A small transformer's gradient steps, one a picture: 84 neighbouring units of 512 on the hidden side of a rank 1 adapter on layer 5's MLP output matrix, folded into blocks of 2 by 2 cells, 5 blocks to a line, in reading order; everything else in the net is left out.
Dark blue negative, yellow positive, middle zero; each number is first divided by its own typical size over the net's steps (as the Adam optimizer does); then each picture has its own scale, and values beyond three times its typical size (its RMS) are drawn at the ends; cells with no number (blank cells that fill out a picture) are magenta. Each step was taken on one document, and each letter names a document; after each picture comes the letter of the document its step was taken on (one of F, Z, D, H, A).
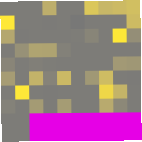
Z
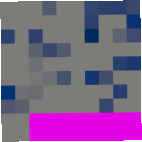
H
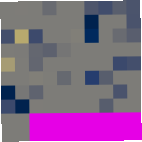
H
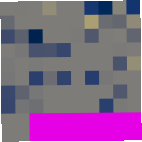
H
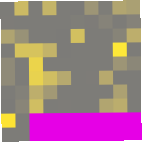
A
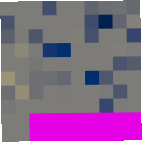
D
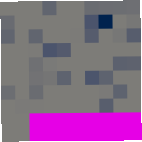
D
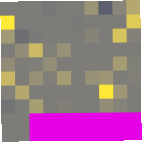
Z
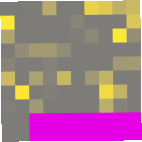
Z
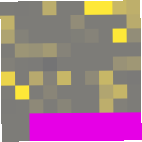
Z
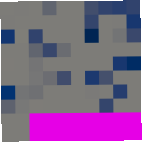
H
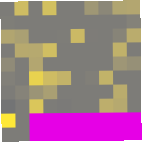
A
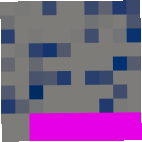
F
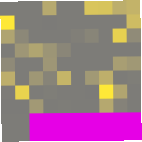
Z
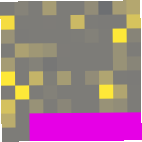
Z
